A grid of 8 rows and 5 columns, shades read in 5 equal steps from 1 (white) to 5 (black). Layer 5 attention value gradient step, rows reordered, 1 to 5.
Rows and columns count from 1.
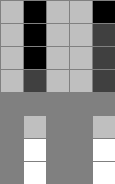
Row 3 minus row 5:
-1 2 -1 -1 1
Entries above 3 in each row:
2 2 2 2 0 0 0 0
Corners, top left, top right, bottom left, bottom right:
2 5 3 1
